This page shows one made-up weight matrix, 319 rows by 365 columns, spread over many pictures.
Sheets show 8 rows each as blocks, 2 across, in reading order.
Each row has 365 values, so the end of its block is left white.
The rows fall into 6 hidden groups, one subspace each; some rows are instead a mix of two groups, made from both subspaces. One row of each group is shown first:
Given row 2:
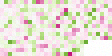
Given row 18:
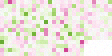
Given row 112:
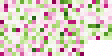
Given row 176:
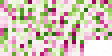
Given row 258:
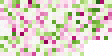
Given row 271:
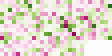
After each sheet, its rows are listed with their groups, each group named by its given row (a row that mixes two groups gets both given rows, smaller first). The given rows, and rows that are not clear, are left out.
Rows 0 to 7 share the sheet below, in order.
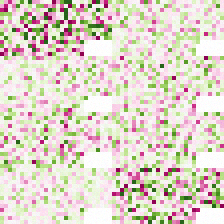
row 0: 112
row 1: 2 and 112
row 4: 112 and 176
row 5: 176
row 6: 18
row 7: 2
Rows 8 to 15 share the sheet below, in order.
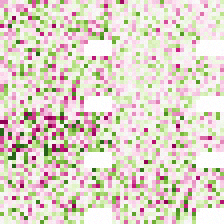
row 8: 2
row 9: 18
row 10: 176
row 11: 2
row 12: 258
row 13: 112
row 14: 176 and 258
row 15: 176
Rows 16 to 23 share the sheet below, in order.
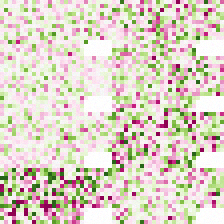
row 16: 2
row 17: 112
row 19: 2
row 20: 271
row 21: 18
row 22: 258
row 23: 18
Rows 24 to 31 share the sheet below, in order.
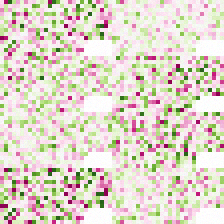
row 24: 18
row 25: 18
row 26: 2
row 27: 2
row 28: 2 and 176
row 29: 176
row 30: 18
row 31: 2
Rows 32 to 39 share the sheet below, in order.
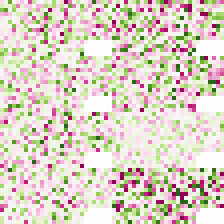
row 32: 112
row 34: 2
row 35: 18 and 112
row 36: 112
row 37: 2
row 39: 271
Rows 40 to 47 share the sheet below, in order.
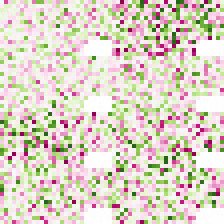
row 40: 2
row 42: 18 and 176
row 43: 271
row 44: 18 and 258
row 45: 176
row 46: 271
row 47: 18
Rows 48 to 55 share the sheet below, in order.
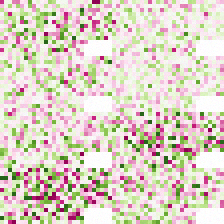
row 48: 18 and 258
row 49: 112
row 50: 258 and 271
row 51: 2
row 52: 18 and 176
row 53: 112 and 176
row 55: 271
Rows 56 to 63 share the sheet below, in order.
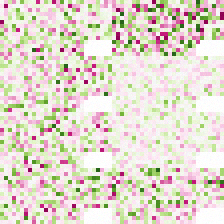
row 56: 112
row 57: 2
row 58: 2
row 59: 176
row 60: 258
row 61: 18
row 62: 258
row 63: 271
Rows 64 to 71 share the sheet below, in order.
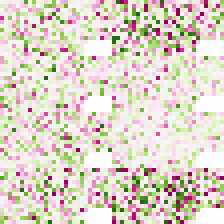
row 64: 258
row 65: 18
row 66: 18
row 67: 18
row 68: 176 and 271
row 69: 18
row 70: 2 and 112
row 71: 2 and 18
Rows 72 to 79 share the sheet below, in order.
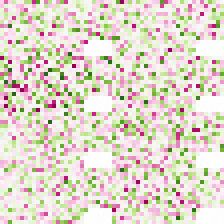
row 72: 2
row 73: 18
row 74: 176
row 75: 2
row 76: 112
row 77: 271
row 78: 2
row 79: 18
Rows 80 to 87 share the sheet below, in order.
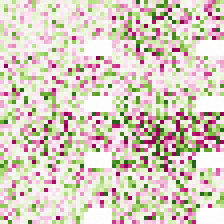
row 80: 176 and 258
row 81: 258
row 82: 258
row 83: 176 and 258
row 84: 112
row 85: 112
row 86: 18
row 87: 112
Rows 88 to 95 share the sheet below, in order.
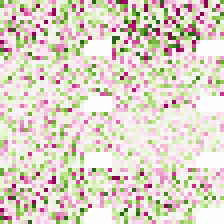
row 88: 18
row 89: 18
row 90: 2
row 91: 2 and 176
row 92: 176
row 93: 2
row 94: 18
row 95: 258
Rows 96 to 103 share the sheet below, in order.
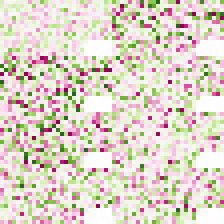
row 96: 2
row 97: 271
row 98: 271
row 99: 2 and 271
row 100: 258
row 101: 18
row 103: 176
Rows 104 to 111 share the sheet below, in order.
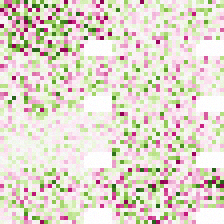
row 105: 258
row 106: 18 and 258
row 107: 18
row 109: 18
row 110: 258
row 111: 258 and 271
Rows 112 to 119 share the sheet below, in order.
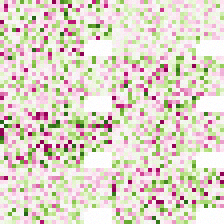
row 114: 18
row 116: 271
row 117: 112
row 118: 258
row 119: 271
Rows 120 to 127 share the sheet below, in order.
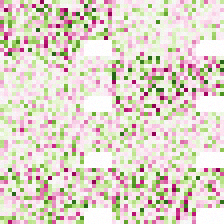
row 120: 2
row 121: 18
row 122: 112 and 271
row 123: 271
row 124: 176
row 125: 2
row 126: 112
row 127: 176
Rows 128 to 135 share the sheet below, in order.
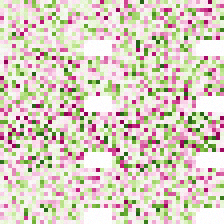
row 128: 258
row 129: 258
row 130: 112
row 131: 176
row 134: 258
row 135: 258
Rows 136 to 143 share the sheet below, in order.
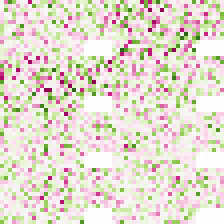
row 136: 18 and 258
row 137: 2 and 112
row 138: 271
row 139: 176
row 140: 112 and 271
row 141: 258
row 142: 112
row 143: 2
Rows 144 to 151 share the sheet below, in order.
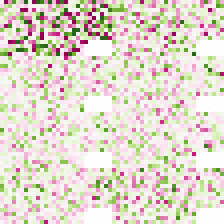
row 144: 2
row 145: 112 and 271
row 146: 112
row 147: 258 and 271
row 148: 258
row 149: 2 and 176
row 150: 258 and 271
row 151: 176
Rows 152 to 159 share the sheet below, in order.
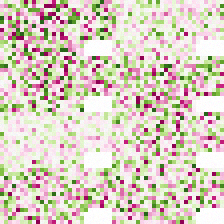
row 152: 258
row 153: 271
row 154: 112
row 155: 258
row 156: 112
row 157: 112
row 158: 2
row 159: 2
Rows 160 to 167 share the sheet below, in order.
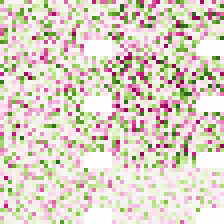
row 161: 271
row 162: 271
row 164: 18 and 271
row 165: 176
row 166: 2
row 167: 2
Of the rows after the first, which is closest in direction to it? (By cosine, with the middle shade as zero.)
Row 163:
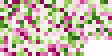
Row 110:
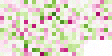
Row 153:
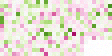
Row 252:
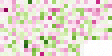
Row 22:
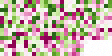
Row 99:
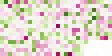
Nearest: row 99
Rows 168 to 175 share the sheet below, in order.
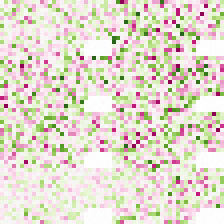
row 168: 271
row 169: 18
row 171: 2
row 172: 258
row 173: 258
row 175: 2
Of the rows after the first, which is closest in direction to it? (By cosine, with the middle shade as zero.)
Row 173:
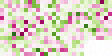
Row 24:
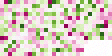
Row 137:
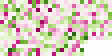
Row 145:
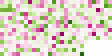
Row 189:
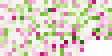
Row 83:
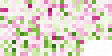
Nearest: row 24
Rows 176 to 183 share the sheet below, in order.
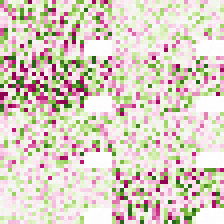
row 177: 176
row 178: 18
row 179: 2
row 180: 18 and 176
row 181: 18
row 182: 112
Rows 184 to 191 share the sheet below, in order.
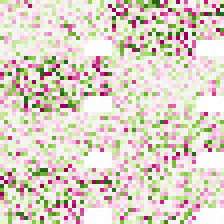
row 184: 271
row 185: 271
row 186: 258
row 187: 18 and 258
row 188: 2
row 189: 176
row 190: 271
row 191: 2 and 112
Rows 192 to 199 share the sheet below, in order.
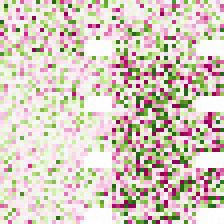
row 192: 112
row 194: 176
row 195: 258
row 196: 18
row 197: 258
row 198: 18
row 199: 258
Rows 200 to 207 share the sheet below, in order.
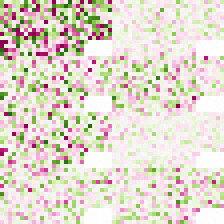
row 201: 112
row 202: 18
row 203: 18
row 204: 18
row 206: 271
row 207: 2 and 271
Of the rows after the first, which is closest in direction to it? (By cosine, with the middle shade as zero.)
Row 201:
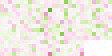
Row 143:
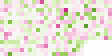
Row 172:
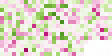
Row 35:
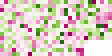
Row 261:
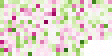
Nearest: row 35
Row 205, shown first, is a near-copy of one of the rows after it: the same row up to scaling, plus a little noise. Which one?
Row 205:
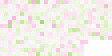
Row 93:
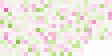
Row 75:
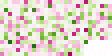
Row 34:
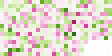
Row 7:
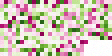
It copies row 7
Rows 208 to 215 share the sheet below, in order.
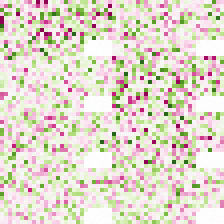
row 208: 271
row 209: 258
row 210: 18
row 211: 18 and 271
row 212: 258
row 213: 112
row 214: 271
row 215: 271
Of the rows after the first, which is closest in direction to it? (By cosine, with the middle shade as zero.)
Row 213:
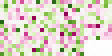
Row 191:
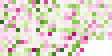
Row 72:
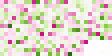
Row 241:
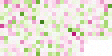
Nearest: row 191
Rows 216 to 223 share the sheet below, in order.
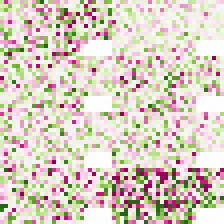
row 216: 2
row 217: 112
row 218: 112
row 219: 2 and 258
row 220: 176
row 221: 18
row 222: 18
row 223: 258
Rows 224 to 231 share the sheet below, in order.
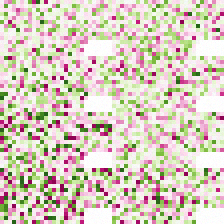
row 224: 2 and 112
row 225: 2 and 258
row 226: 18
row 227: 271
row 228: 271
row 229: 258 and 271
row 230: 176
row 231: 18 and 112
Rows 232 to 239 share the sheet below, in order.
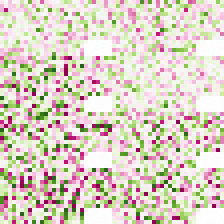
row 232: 2 and 112
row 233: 112 and 176
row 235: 176
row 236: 271
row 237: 2 and 112
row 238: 176
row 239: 258
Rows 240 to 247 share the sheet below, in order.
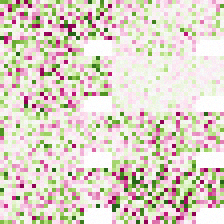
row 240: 271
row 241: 2 and 271
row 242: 258
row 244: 271
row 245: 112
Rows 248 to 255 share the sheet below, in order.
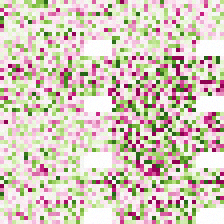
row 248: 271
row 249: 18
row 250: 271
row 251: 112
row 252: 258
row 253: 258
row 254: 271
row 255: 271
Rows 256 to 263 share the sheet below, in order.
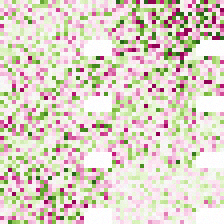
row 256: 271
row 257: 2
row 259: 112 and 271
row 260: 271
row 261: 18
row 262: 112
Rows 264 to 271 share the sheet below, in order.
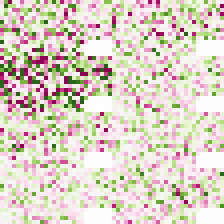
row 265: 271
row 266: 271
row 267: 258
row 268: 258
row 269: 176
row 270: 258
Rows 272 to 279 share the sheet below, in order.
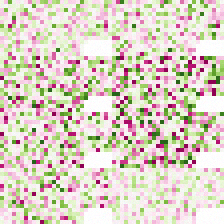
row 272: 2 and 18
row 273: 18
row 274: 2 and 112
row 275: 18
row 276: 112
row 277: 112
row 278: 258
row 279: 176
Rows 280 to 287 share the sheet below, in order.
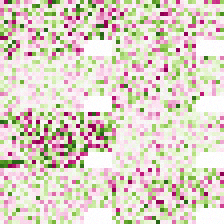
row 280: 18
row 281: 176 and 271
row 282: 18
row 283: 18
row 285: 271
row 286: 2
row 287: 271
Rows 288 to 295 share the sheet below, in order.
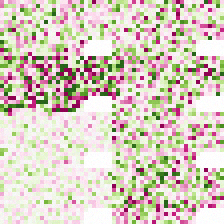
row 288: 18
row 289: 112
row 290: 2
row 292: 18
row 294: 271
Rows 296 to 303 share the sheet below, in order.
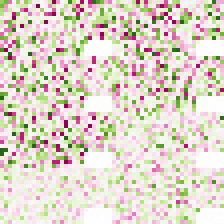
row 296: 18
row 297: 258
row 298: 18
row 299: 176
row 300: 18
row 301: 271
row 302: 2
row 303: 2 and 271
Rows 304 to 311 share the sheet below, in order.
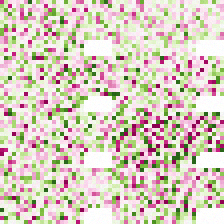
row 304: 176
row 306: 2
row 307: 18
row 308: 18
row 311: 176
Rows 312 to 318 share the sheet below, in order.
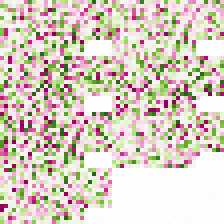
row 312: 176
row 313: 176
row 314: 112 and 176
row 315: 176
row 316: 176
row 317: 2
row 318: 18
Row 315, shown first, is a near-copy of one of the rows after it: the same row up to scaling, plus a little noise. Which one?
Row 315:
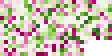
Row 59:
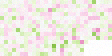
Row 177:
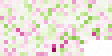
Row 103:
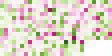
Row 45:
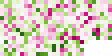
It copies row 177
